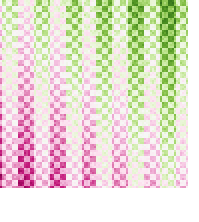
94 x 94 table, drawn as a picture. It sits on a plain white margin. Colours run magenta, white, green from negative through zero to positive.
The ninth with the lowest average is the bottom left. There is an overall slope up to the top right. The top right is the ninth with the highest average. Stripes running up and down repeat 6 times from left to right. Neither half mirrors the other. On average the colour sits 50% of the way up the scale.
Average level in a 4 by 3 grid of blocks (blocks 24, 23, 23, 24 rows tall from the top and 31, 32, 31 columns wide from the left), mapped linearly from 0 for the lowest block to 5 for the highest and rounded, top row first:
3 4 5 | 2 3 4 | 1 2 3 | 0 1 2
